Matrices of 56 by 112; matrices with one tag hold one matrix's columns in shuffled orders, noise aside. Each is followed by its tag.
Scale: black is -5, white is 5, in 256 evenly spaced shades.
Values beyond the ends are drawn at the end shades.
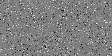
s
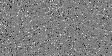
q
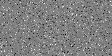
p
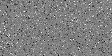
q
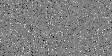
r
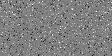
q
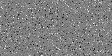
s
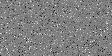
r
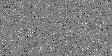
r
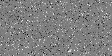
p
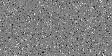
p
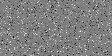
r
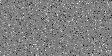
p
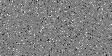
q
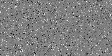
p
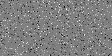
q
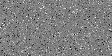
s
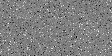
r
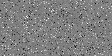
s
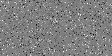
p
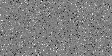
p
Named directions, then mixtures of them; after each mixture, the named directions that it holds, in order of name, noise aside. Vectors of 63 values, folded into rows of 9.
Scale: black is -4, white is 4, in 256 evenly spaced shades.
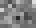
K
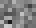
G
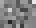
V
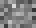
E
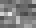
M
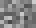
G, K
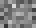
E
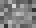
E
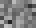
G, M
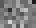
V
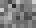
E, K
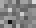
G, V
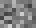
E, G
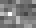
M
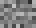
E, V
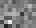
G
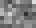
K, M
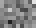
V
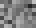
G, M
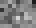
K
